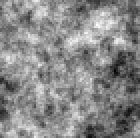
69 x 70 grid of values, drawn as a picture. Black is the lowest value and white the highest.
The texture is blotchy. Neither half mirrors the other. The histogram is bell-shaped.
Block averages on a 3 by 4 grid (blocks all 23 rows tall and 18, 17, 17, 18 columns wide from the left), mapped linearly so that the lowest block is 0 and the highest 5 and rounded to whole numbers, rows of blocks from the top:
4553 | 4440 | 4430
